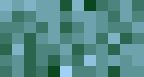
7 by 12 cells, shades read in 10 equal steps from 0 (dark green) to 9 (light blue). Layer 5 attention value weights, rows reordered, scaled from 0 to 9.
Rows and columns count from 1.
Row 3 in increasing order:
2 3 4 4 4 4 4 5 5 6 6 6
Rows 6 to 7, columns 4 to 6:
4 2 5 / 3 0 9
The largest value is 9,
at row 7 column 6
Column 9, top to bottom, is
3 5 5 3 5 5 5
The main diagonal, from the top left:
7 3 5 5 4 5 4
